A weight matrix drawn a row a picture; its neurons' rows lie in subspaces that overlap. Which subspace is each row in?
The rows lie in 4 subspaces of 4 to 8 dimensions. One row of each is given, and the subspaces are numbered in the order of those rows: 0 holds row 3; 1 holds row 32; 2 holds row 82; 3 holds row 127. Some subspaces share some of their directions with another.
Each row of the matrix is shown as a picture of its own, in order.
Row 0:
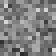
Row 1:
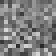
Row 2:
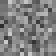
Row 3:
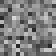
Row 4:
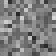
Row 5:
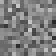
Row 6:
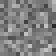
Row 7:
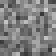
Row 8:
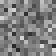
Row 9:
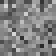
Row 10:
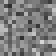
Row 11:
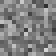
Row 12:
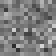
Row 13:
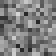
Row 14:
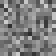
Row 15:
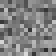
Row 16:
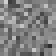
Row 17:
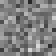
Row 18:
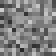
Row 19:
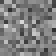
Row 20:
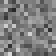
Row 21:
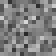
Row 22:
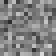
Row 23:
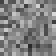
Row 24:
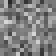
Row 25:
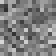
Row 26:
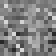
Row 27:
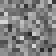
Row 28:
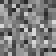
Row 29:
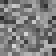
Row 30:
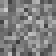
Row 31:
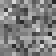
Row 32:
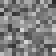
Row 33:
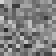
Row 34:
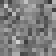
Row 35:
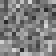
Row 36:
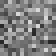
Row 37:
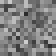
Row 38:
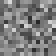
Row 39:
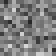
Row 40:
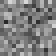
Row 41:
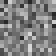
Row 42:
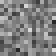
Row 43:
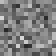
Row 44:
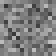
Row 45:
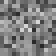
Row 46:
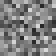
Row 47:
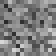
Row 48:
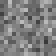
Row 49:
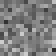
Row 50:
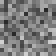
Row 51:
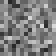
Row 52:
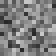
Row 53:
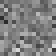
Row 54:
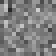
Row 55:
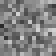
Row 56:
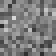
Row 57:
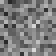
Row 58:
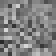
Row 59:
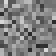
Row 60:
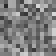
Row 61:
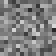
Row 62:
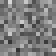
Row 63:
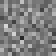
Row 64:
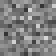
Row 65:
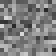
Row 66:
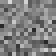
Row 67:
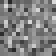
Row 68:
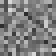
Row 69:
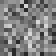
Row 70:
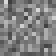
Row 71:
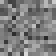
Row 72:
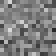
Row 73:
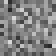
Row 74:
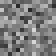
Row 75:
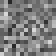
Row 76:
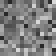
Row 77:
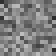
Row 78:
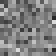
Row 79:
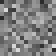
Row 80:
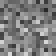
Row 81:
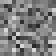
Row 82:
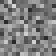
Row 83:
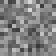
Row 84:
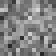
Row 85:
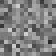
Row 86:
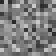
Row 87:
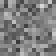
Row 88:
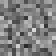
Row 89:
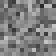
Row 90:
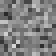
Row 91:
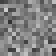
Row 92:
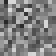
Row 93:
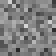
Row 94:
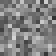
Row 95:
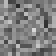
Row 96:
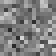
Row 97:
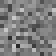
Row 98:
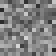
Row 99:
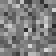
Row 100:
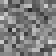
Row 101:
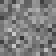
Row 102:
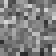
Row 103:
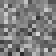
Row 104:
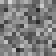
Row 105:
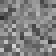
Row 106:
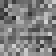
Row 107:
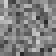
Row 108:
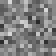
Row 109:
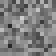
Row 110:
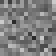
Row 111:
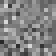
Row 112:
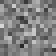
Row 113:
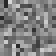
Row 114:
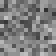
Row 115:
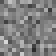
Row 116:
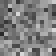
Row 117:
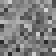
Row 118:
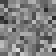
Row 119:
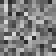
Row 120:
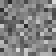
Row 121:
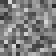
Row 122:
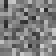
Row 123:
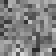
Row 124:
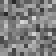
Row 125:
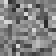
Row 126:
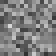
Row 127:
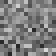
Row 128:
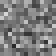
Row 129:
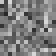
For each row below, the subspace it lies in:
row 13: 1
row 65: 3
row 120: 2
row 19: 2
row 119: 3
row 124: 2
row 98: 1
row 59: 1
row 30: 1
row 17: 1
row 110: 1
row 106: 2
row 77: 3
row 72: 2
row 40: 2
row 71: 2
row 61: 2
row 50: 2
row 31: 2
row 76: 2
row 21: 2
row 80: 1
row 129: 2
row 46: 2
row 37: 0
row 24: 2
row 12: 2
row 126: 1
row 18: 1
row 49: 0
